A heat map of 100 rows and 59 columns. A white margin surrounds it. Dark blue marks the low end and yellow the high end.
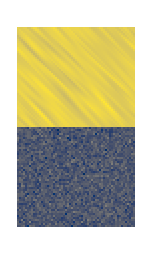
It is made of 2 by 1 panels. Panel 1,1: very high, slanting down to the right, faint in contrast. Panel 2,1: low, fine-grained.
